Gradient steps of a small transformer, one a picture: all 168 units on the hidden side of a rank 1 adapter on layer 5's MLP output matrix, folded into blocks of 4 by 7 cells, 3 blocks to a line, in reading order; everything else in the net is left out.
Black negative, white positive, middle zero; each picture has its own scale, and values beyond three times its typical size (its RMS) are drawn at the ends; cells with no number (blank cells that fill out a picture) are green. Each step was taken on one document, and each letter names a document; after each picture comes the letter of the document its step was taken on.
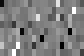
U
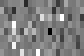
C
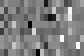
C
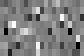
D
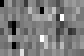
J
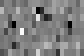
D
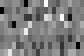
D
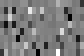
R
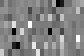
C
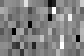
J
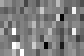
J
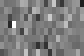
R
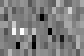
C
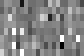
C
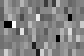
R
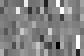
D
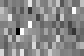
U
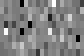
C
